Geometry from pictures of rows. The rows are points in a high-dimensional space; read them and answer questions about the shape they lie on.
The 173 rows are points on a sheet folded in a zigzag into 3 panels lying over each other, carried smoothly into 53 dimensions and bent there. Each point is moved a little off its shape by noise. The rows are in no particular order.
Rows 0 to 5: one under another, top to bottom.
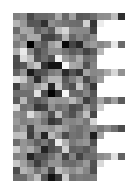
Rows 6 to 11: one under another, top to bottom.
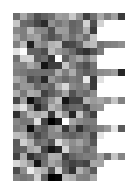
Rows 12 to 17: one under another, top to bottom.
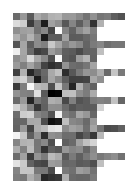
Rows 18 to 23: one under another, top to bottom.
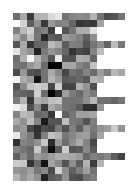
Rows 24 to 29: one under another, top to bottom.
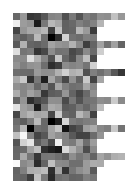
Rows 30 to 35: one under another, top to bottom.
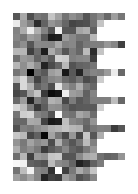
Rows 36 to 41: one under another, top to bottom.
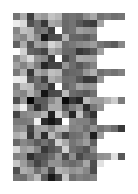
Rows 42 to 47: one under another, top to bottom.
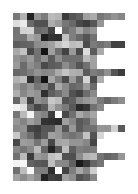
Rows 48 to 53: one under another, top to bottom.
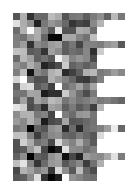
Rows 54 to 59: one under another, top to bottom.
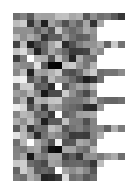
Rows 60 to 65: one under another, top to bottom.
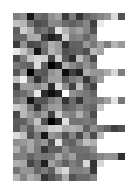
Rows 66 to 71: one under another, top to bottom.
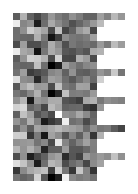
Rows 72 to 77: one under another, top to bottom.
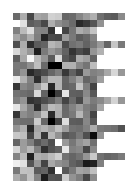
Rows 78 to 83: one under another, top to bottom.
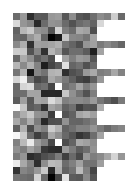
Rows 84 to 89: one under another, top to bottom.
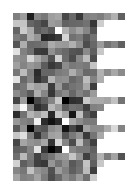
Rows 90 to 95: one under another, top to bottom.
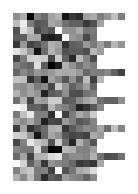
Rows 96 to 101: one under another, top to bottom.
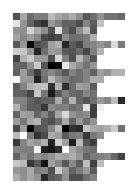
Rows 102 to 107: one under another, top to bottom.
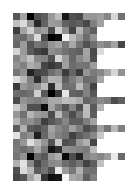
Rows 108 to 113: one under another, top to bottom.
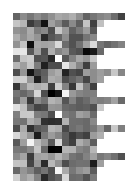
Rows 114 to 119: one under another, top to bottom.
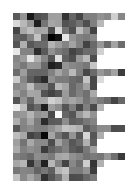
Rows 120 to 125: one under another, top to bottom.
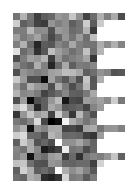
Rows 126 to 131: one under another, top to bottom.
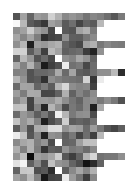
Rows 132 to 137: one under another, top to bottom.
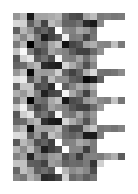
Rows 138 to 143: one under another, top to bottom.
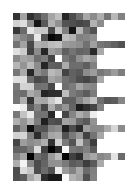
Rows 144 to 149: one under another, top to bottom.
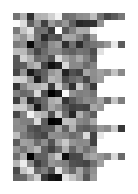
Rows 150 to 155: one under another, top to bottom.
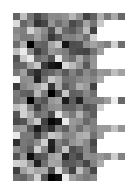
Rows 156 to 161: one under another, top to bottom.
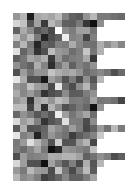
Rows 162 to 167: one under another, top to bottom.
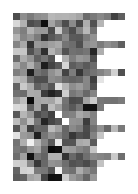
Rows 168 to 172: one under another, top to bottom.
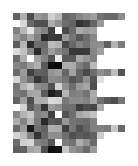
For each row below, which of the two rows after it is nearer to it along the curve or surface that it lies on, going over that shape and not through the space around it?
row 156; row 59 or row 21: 59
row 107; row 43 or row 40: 40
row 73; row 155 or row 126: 126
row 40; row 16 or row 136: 136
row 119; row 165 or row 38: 165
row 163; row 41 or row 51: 41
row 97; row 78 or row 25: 78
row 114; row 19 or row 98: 98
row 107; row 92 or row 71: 71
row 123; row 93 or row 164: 164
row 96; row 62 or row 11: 11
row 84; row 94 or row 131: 131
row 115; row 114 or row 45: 45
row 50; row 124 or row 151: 151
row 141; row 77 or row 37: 37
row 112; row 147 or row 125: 147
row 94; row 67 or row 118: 67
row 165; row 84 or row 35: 84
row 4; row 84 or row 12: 84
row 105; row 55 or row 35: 35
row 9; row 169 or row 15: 15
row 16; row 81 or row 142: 81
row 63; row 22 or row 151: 22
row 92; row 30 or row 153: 30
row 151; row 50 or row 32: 50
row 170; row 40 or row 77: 77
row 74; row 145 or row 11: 145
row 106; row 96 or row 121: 96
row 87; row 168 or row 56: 56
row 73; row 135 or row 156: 135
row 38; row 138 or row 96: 96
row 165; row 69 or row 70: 69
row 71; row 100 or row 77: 100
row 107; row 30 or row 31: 31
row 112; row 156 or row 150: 150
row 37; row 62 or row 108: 108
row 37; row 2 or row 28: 28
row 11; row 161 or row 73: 73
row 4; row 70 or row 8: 8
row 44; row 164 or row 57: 57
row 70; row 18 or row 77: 77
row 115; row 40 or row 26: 26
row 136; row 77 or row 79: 79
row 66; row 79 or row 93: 93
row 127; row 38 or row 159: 159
